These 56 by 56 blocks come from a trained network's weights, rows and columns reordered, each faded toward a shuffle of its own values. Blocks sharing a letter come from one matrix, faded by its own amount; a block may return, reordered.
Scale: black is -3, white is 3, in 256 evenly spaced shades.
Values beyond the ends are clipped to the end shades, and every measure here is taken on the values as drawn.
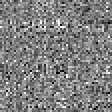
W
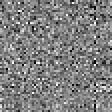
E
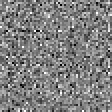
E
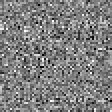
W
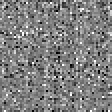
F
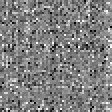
F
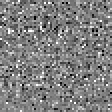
F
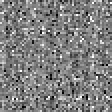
F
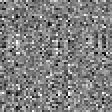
E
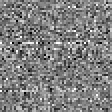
W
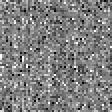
F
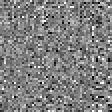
E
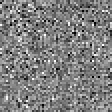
E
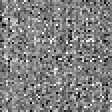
F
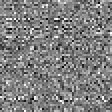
W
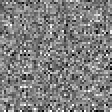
W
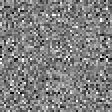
W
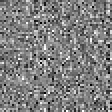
E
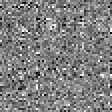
E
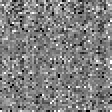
F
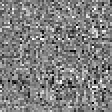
E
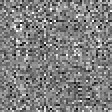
W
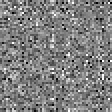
E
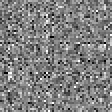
E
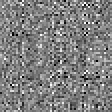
E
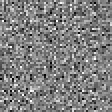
E
